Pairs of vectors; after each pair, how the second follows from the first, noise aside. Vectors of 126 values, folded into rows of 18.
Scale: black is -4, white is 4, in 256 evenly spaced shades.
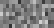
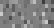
partly zeroed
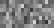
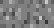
partly zeroed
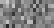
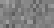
shrunk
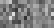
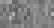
shrunk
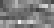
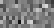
sign-scrambled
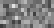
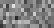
sign-scrambled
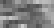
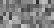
sign-scrambled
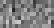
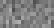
shrunk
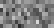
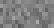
shrunk
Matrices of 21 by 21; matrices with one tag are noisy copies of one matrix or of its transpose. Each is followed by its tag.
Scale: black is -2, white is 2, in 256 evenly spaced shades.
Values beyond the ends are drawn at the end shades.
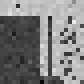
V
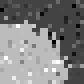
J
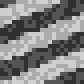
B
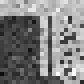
V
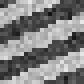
B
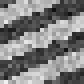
B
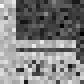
V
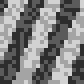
B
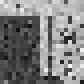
V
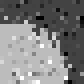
J
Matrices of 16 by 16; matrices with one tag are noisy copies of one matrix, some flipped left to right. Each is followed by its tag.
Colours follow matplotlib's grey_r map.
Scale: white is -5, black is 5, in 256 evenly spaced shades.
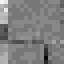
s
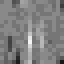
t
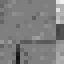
s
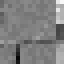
s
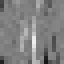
t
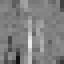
t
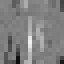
t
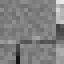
s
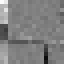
s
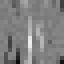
t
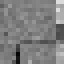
s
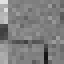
s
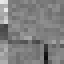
s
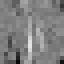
t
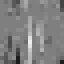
t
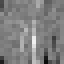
t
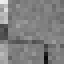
s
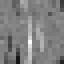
t
